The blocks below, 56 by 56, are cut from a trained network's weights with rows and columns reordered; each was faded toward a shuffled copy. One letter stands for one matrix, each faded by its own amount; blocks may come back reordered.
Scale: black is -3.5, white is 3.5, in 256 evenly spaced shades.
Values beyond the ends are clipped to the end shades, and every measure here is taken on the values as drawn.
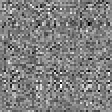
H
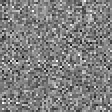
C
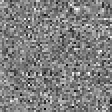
C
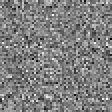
C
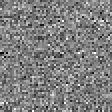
C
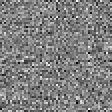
H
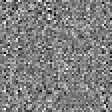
C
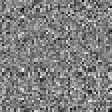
H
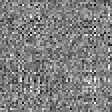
H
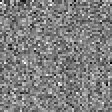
C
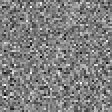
C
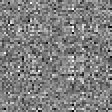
H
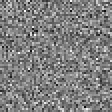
C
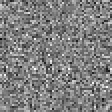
C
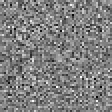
C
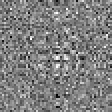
H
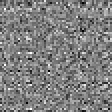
H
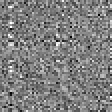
H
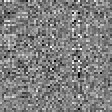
H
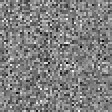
C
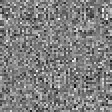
H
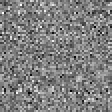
C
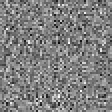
C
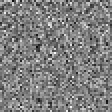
H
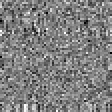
C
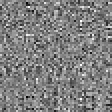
H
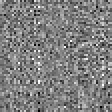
H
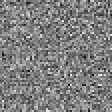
C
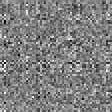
H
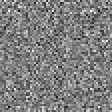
C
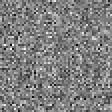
C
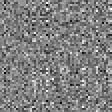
H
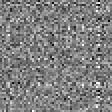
H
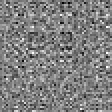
H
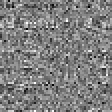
H
